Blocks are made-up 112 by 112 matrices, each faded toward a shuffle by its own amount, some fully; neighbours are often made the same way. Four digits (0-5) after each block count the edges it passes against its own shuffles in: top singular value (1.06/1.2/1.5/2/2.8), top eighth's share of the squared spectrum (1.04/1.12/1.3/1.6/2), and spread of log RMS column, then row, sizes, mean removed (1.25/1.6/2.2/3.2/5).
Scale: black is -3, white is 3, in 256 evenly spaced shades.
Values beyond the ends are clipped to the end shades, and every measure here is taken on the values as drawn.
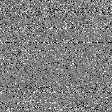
2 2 0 3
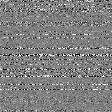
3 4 0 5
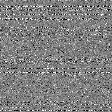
2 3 0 4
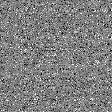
3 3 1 2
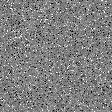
0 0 0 0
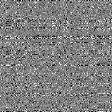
4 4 2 4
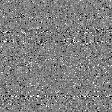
3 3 1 3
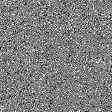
2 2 0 1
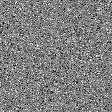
2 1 0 0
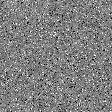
2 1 0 0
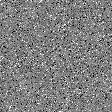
1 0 0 0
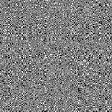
5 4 3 3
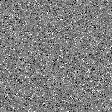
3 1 0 0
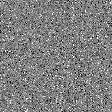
3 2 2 1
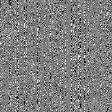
2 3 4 0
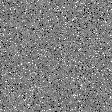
0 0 0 0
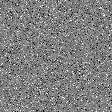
0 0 0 0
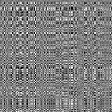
5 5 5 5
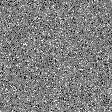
0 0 0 0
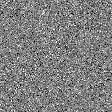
3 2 0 0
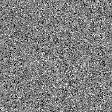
1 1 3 0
